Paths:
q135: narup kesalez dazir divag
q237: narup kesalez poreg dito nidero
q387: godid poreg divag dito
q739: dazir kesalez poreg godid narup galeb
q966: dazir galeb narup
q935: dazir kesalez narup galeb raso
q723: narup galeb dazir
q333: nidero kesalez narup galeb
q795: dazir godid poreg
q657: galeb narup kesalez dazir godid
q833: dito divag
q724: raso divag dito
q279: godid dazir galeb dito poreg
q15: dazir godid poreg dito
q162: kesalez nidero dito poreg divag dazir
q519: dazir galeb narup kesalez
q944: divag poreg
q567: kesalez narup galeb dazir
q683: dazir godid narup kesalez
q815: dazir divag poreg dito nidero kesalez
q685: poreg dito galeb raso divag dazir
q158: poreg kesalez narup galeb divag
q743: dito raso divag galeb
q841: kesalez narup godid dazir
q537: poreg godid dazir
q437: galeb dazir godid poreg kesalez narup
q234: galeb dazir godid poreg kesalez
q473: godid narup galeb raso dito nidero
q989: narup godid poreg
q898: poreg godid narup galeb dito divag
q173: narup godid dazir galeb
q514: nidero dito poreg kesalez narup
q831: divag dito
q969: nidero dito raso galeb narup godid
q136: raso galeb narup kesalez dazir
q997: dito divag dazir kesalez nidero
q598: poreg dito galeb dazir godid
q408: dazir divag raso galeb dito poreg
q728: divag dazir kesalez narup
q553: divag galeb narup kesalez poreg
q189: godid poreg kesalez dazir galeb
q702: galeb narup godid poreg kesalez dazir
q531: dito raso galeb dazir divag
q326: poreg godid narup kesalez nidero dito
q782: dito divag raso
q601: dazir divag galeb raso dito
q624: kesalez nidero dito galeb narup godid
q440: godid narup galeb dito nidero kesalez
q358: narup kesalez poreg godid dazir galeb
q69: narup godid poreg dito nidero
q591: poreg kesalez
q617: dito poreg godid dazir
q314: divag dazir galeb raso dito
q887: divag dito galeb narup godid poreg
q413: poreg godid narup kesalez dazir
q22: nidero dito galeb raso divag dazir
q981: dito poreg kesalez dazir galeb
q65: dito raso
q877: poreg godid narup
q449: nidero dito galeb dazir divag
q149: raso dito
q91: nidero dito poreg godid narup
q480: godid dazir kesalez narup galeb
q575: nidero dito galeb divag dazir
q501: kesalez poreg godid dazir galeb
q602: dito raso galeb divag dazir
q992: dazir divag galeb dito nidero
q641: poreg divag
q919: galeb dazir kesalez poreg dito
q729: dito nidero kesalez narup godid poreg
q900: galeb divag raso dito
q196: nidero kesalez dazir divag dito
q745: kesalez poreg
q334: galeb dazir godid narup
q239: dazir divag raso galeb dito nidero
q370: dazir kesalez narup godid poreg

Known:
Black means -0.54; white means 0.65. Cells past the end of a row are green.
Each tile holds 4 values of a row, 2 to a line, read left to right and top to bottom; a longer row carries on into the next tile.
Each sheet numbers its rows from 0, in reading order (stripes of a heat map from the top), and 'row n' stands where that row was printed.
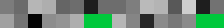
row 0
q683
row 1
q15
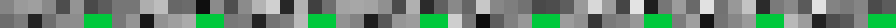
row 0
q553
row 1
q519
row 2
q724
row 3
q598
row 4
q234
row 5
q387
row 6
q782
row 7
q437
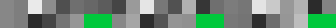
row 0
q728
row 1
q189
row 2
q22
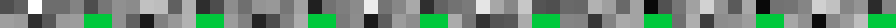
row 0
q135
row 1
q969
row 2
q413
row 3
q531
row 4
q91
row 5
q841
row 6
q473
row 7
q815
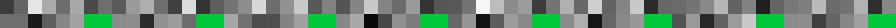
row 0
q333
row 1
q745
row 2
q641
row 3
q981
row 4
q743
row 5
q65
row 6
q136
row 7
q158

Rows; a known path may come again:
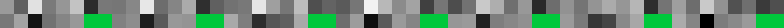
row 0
q782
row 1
q531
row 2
q514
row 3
q743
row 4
q739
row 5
q537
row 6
q657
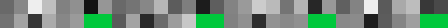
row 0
q239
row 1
q136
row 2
q408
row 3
q833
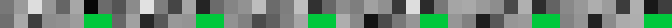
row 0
q473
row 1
q480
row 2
q898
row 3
q326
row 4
q598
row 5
q624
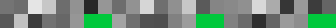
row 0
q966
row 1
q641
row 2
q314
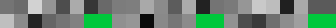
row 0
q919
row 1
q370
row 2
q831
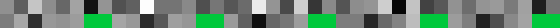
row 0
q935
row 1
q135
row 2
q196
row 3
q149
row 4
q413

